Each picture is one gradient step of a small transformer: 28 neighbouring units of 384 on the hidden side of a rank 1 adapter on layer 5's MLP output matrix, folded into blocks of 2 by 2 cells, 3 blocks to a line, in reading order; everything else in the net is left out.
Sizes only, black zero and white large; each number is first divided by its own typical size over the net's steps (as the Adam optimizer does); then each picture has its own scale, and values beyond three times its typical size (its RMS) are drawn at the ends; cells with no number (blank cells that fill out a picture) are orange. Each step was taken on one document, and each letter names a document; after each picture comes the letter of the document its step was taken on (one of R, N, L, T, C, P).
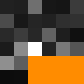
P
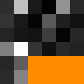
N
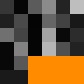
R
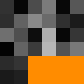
R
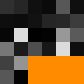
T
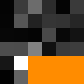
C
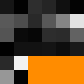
T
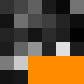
C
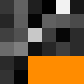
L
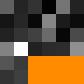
N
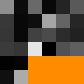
N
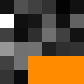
P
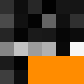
N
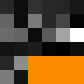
T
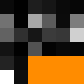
T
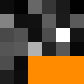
P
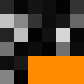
T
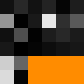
P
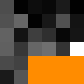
N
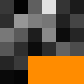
R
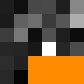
R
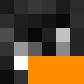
C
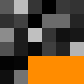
N
